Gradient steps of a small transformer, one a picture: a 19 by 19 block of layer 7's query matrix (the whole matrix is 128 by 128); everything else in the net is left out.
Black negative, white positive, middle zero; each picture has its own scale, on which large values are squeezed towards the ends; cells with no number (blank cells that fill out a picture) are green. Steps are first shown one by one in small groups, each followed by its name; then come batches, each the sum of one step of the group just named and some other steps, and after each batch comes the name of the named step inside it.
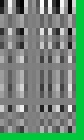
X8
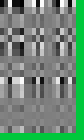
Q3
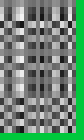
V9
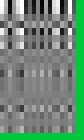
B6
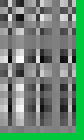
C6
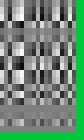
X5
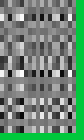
V9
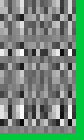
C6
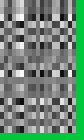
V9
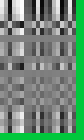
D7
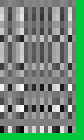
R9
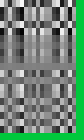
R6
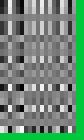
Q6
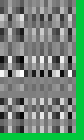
R6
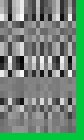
D7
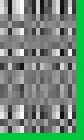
D7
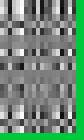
D7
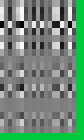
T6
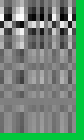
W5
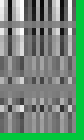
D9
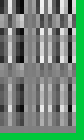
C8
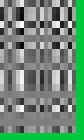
W5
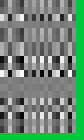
T6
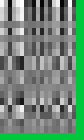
D9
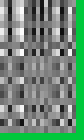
D9
